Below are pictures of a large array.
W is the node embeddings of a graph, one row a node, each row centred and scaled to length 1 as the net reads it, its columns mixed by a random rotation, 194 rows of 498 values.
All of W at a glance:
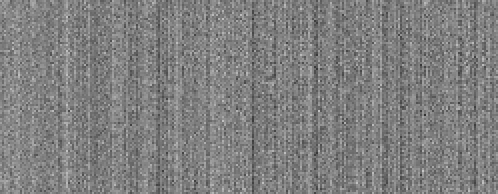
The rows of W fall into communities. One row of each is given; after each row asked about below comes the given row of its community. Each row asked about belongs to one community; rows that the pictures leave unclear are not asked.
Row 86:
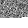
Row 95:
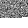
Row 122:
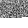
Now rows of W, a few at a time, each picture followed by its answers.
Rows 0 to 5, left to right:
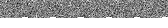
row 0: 95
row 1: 95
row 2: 95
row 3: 95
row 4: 95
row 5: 122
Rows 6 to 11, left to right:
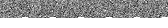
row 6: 86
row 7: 122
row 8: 95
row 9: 86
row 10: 122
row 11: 95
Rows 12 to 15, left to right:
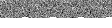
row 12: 95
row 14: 86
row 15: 86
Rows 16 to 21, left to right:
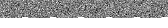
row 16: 86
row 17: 95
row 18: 122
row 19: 122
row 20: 86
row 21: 86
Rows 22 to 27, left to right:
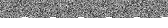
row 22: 122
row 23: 86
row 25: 86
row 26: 122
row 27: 122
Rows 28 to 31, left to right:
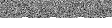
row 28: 86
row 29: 95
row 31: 122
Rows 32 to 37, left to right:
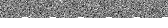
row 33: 122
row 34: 95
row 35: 95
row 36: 86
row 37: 122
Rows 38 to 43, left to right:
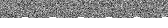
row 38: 86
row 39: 86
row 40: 86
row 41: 95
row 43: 122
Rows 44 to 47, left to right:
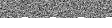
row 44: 86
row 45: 86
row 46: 86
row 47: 122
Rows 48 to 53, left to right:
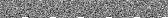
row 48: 86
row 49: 122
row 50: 95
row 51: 95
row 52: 86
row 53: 86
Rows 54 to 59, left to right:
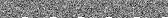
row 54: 86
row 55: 86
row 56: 122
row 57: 95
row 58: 95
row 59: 95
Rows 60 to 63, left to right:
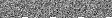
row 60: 86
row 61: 95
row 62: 122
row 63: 122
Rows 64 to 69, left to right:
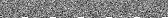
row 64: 95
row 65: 95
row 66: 86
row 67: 86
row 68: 122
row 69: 86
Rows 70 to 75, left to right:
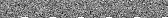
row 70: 86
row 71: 86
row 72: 86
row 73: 86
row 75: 86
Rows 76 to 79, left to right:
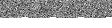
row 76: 86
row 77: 122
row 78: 122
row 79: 95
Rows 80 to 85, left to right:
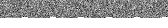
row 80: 95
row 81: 95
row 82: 95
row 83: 95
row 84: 122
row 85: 122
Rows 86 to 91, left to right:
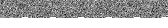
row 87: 86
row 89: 122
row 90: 86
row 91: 122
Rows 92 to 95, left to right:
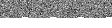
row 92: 95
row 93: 122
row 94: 122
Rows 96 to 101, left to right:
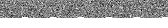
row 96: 95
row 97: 95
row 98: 122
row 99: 95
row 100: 86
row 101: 122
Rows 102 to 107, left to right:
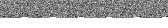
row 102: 95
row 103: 86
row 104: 95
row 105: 86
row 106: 122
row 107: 122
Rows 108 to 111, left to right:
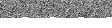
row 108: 122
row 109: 122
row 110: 95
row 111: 95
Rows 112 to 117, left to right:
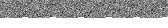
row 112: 95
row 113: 86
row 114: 86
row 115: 86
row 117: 122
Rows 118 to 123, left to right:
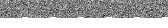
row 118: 86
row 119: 122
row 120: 122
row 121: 95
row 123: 86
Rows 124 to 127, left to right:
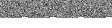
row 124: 95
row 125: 86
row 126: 122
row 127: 95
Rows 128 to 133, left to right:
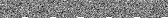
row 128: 95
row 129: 122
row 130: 86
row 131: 95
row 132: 95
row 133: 122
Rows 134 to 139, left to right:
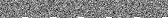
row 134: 86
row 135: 122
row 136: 122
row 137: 86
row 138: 95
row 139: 86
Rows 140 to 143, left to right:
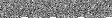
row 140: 122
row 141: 95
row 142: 122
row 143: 122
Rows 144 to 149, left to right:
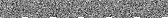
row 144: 122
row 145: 95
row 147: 95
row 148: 95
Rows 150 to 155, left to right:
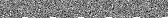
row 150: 95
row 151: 95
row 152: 86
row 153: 86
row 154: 122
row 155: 86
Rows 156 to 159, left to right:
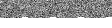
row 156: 122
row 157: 86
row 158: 122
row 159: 86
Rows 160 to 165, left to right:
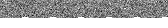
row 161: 86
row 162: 86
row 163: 95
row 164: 86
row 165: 122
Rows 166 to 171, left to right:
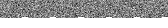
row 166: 122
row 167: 122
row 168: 95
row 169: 86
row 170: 95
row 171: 122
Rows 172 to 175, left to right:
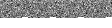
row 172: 86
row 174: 95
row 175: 95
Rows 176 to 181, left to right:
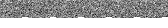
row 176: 86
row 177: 122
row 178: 122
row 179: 86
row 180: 95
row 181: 95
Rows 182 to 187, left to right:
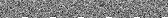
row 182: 95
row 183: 95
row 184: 86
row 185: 95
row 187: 95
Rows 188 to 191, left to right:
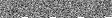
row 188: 122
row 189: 122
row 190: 95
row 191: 122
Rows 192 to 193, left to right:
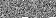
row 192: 86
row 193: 95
